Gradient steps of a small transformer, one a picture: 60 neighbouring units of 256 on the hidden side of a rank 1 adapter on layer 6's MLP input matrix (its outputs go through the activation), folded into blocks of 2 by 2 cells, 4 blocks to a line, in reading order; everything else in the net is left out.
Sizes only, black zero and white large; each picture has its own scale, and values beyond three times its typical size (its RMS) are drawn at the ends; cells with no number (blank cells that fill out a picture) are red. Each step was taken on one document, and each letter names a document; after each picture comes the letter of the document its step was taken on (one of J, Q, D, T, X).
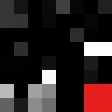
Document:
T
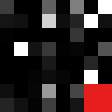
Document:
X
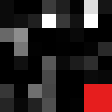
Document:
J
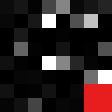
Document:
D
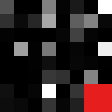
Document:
X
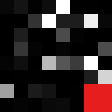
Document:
D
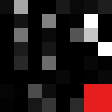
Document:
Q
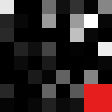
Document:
X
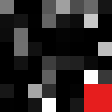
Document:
J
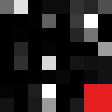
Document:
Q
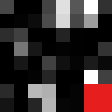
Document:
J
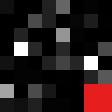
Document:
D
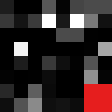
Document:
J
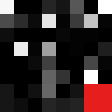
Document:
X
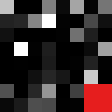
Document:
X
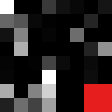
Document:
T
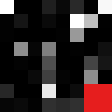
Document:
X
